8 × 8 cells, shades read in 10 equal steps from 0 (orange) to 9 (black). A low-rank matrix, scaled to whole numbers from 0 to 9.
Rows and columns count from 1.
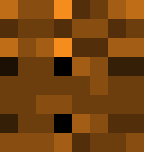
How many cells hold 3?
7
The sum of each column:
39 37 35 36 38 37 40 37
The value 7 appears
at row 4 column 7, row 4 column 8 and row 7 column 1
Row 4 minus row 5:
3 0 0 4 -2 0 2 2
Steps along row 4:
down same up down up up same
